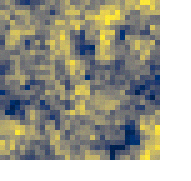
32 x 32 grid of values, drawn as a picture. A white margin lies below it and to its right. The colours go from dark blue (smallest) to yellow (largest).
Grain: blotchy. Histogram: bell-shaped. Odd rows or columns: none. Mirror symmetry: none. Average level on the scale: 50%.
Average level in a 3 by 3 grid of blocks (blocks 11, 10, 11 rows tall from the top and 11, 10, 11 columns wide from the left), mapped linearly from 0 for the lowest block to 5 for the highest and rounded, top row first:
355
140
332
